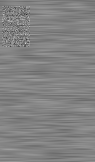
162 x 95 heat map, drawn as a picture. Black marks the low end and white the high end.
An odd patch, rougher than its surroundings, sits in the top left. The halves do not mirror each other. A few values lie far out on both sides of the bulk. The grain runs across in streaks. There is no overall slope. Overall the values sit about 50% of the way up the scale. Values change most from cell to cell in the top left.
